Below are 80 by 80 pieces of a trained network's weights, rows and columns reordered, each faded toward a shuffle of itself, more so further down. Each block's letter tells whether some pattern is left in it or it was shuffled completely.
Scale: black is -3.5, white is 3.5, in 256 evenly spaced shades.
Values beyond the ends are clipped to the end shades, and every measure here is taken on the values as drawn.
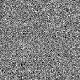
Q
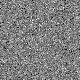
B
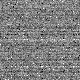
Q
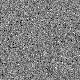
B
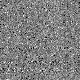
Q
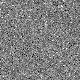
B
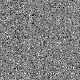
Q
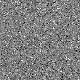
Q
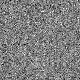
Q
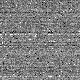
Q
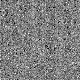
Q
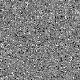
Q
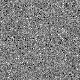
Q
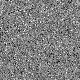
B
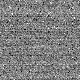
Q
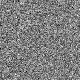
Q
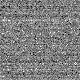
Q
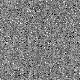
Q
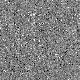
Q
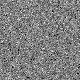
B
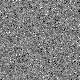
B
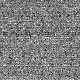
Q
